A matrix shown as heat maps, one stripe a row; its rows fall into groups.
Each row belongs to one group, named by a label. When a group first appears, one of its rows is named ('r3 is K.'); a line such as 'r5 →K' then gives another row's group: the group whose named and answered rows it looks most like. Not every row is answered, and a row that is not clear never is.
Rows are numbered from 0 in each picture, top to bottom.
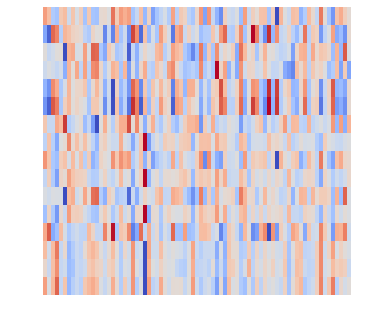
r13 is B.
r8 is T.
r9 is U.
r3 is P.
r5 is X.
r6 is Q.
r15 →B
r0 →T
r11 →U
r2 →P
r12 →T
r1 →X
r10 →P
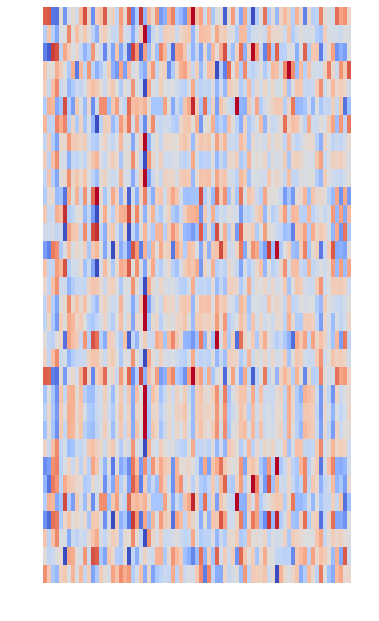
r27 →Q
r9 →U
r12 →P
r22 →U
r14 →Q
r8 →B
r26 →X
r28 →X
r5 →Q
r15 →B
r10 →P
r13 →X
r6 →Q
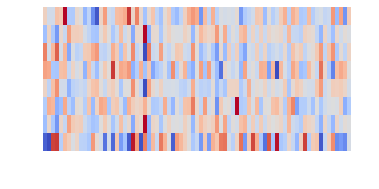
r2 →B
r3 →T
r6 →U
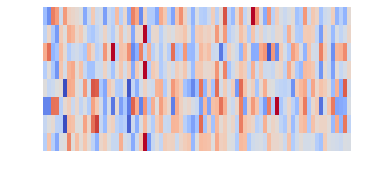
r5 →X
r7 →U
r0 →X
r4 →P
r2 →T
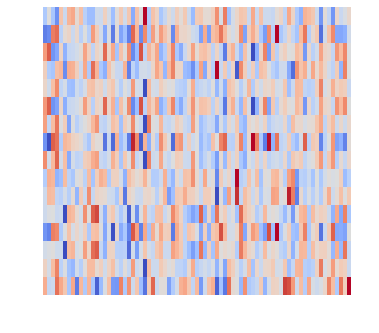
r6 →B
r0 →U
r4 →B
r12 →X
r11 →P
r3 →P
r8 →B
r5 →T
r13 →P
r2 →T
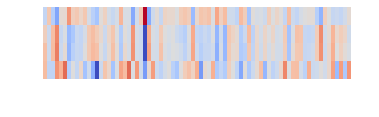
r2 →B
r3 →Q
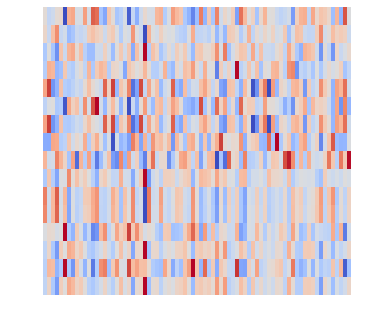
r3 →Q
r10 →B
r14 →Q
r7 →X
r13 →U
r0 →P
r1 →B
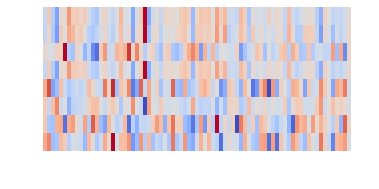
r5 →B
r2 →Q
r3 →U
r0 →U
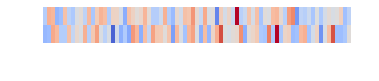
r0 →Q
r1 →X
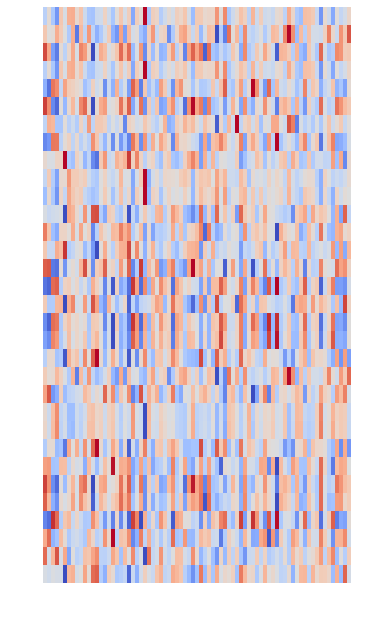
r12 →T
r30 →B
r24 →P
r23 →B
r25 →T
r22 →B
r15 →X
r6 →Q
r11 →P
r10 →U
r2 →T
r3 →U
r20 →Q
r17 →X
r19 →P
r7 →X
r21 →T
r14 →T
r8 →Q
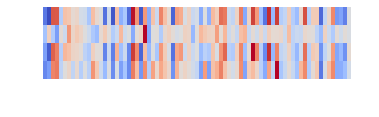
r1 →U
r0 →X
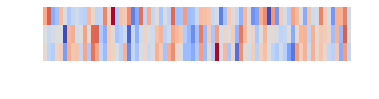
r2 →P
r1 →P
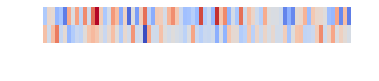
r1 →B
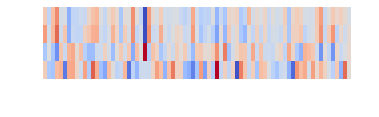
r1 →B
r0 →B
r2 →U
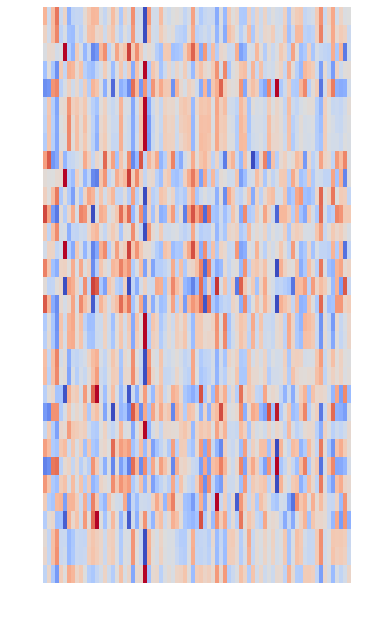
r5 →U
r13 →Q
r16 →T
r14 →T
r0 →B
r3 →U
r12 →B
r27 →P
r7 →U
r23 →U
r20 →B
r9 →Q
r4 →X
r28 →P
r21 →P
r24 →T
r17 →U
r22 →X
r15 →P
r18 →U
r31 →U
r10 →B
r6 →U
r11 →T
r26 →T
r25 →X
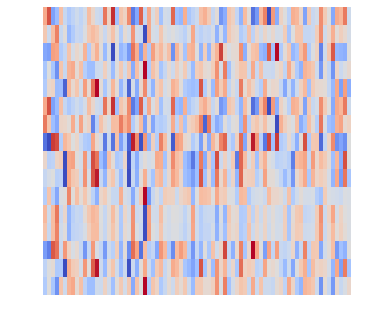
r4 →P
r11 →B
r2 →X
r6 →T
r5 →T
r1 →B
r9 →P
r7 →X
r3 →U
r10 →U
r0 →T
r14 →P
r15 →U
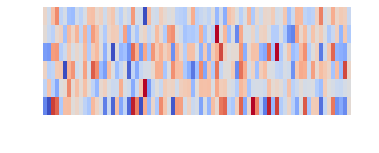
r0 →B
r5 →X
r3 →P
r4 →U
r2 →X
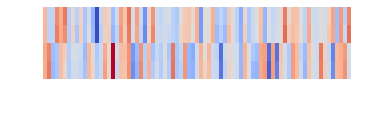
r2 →T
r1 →Q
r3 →T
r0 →Q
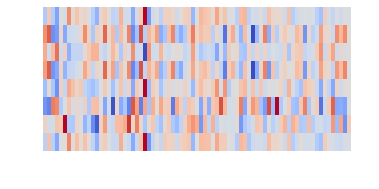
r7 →U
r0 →U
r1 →T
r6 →Q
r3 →T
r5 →X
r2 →B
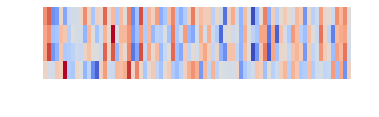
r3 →Q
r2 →T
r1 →T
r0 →T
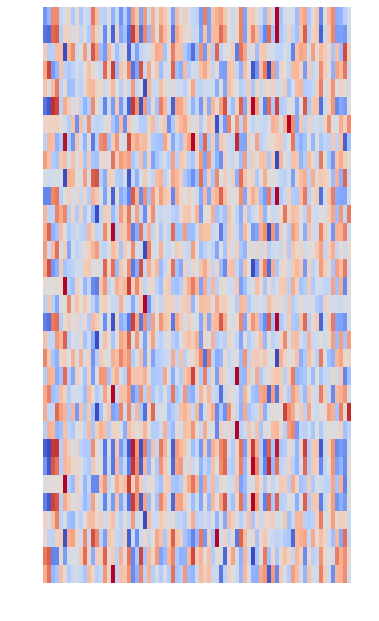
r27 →X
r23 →Q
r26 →Q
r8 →T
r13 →B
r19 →T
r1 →X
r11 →Q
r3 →T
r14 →T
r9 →P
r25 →X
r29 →P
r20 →Q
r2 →P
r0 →X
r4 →B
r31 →T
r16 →U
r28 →B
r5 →X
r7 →Q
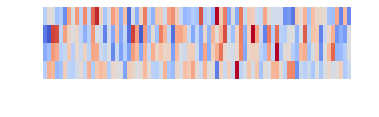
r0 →P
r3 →Q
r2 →X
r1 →X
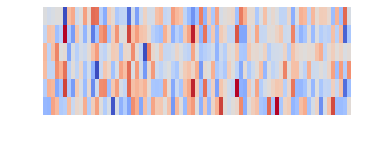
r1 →Q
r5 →X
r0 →P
